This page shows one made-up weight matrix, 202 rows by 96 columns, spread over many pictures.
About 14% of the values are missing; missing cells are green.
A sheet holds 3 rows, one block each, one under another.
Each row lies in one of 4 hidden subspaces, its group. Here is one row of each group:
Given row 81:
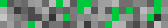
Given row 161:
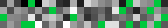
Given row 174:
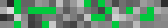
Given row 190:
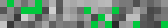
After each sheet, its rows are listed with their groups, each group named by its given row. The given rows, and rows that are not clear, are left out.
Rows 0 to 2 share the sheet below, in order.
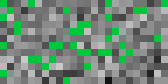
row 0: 190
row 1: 81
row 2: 174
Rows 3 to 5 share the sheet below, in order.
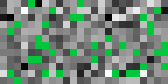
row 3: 190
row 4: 161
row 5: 190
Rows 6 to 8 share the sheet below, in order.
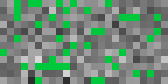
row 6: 190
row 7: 161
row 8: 161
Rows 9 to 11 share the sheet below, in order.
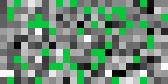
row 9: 81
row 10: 81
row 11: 190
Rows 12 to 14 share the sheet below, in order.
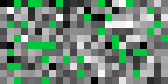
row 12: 174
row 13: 190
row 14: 81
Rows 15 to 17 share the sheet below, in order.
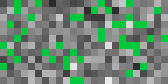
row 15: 174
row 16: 190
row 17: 161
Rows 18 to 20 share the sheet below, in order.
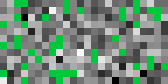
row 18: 161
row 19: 81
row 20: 190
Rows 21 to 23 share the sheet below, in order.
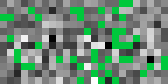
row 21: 174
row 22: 190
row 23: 81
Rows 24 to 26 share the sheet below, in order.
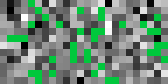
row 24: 161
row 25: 161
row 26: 81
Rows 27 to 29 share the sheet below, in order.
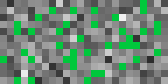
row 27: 174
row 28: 161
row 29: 161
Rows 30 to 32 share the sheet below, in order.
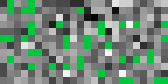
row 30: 174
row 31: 161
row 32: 174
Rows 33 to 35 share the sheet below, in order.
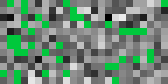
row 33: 190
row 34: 81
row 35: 161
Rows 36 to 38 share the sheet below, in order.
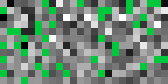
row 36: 174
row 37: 161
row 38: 190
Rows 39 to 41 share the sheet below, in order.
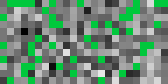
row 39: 81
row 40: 161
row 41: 190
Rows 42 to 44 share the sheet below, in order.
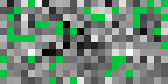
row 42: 161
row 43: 174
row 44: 81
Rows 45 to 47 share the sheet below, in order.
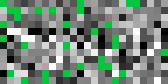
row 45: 174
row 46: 81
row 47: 174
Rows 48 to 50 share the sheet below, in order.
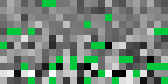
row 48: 161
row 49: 190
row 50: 190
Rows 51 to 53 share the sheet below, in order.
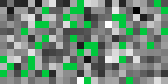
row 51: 161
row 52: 174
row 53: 81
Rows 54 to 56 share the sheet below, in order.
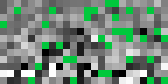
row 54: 174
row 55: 174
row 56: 190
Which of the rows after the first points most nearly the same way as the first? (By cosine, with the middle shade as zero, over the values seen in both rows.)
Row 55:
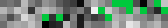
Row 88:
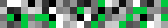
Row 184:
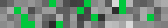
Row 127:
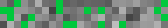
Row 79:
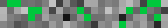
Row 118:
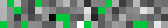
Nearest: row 184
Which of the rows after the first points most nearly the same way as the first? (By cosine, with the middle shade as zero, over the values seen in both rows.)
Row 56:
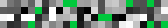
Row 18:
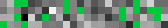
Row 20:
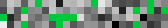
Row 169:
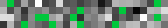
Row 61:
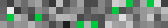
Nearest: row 169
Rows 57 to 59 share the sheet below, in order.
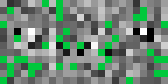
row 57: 81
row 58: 81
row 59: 190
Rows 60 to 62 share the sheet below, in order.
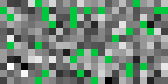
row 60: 81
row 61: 174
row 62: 81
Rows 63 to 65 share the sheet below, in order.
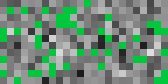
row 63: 161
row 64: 81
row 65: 174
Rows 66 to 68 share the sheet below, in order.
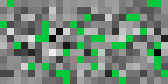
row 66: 190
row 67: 174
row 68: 190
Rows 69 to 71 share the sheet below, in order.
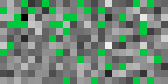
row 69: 161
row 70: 190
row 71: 190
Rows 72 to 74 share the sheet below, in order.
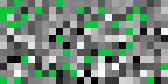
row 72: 190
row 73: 174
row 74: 81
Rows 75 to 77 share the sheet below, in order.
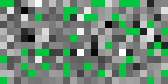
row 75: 81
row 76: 81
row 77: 190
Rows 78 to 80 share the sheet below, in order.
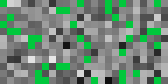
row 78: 81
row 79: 174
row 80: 81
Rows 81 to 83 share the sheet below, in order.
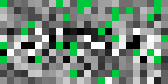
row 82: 190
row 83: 81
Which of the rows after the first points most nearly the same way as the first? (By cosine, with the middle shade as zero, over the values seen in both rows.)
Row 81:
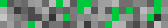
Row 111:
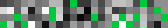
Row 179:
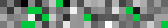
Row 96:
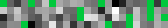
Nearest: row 111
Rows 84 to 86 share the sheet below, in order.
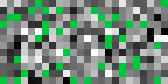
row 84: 161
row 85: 81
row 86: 161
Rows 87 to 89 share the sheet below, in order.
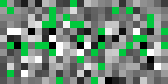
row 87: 161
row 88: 81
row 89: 81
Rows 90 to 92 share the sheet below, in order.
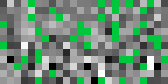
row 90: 81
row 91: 161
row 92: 81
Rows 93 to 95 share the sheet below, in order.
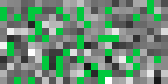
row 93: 174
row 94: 174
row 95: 174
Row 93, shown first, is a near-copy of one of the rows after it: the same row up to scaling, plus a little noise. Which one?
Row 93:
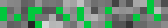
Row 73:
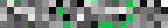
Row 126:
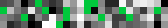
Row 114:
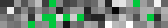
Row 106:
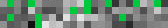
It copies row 106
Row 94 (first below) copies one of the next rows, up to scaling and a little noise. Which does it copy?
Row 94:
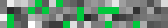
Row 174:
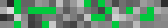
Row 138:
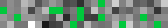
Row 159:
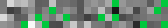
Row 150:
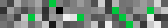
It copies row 159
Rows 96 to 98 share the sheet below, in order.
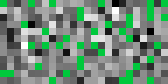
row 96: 174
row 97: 161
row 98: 81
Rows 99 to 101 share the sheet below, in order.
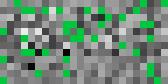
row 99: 190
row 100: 161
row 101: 81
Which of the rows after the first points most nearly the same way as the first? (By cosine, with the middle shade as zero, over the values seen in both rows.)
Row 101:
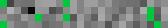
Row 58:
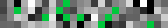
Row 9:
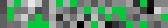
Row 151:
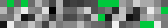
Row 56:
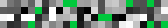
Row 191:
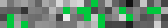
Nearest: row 56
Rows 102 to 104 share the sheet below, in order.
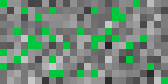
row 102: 81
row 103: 190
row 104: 174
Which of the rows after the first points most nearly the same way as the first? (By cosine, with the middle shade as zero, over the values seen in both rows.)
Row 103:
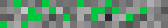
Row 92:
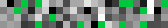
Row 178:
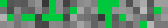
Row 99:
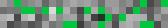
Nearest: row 92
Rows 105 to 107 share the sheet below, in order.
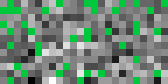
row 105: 174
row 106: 174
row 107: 174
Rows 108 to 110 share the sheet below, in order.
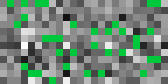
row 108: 174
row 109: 161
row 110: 161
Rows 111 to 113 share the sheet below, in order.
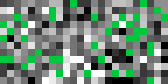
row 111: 174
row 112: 174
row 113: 174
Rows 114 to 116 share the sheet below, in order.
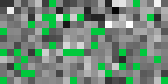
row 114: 174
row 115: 174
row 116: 174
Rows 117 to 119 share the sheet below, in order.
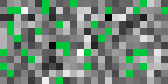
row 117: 190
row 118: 81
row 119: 174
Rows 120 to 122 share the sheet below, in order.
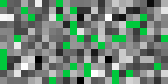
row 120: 190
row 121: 81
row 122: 81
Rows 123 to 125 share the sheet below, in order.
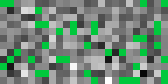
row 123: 81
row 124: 190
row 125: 161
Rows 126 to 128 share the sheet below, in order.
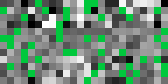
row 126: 174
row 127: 190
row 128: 174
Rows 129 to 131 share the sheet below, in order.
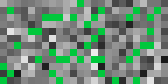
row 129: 174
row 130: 81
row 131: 81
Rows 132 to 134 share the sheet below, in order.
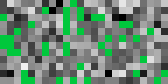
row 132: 174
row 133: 174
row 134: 190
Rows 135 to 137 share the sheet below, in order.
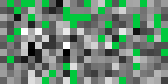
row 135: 174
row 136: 161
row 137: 161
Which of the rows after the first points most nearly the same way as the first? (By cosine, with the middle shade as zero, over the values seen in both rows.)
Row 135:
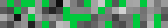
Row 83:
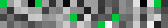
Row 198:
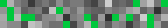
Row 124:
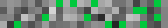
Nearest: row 83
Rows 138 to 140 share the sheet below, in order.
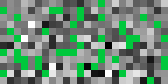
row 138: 174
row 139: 190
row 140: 190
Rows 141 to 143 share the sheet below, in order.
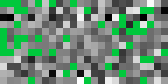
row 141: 190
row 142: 174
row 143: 81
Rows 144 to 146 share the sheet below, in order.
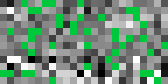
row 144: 174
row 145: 174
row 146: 81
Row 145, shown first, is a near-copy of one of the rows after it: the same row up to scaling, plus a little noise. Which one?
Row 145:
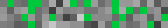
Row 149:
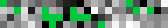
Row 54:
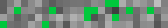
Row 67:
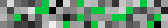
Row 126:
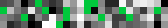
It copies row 67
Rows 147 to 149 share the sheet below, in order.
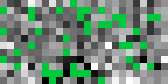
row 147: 81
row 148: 190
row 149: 174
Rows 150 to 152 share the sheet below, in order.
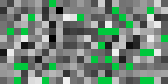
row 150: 174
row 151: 190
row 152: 161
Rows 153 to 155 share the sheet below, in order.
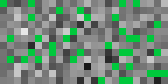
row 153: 81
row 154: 161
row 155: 81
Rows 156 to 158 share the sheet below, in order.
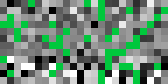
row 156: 81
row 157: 81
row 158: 81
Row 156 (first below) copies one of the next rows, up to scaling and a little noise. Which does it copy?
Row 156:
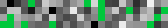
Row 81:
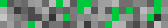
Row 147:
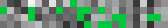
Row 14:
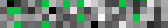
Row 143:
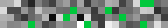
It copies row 14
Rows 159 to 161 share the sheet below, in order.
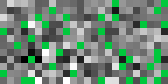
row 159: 174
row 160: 174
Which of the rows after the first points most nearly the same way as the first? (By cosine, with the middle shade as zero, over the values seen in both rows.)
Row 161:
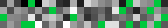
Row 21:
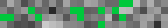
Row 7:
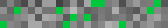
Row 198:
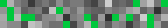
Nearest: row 7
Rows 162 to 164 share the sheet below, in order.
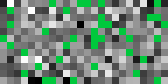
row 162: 81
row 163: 174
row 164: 161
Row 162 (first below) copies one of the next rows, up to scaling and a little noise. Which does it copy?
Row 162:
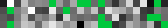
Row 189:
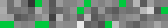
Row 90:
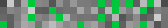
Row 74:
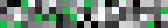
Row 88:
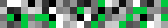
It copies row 90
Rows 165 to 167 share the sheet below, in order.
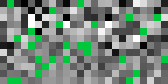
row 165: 161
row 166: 190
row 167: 81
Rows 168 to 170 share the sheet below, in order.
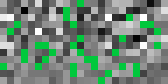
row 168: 190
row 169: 190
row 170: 190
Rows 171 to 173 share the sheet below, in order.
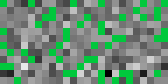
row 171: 161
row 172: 161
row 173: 190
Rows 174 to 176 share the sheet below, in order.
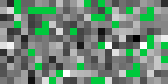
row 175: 190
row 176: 174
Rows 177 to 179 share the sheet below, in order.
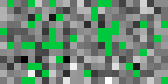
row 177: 81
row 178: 161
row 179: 161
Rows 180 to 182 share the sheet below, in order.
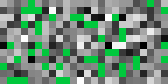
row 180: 190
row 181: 190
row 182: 81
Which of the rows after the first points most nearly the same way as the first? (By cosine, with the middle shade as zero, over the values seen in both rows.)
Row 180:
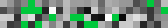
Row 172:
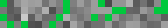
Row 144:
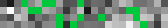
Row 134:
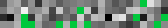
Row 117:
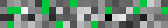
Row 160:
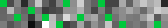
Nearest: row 172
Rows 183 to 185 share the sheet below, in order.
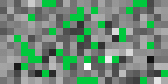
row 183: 81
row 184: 174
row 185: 81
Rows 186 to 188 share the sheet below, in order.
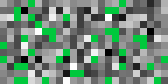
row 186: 190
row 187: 81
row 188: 161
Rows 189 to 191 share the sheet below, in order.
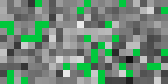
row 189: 81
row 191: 174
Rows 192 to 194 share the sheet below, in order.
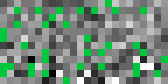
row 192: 174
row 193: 190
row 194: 81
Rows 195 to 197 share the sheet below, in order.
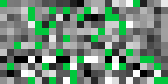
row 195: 174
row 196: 190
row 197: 161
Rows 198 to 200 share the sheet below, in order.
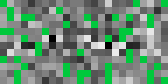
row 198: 161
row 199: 190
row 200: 174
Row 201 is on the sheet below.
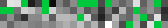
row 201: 81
